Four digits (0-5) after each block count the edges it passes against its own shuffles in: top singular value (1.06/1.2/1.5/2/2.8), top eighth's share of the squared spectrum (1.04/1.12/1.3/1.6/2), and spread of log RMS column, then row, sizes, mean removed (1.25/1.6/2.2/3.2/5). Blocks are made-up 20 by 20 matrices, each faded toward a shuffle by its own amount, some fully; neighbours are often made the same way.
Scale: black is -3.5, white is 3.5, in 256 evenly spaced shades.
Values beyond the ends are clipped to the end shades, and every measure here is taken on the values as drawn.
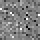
1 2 0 0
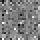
3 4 1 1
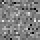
1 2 0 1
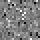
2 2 1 0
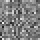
2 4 1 2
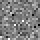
1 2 0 0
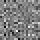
3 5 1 2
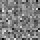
2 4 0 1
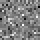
1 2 0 0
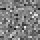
0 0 0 0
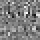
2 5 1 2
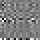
3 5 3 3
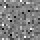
0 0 0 0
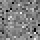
0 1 0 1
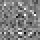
3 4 1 1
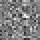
3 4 1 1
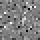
0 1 0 0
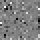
1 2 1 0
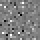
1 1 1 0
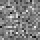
1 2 0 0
